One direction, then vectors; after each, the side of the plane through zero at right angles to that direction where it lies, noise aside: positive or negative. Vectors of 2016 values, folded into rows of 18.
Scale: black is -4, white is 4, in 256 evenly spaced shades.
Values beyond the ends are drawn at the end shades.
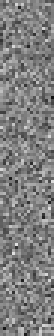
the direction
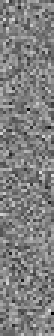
positive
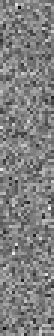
positive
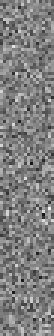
positive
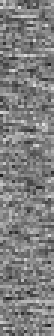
negative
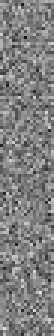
negative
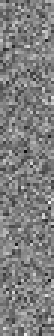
negative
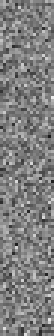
negative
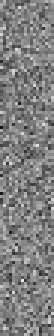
negative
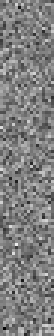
positive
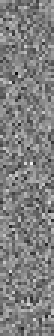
negative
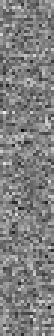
negative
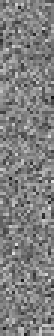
positive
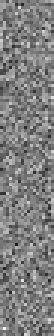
negative
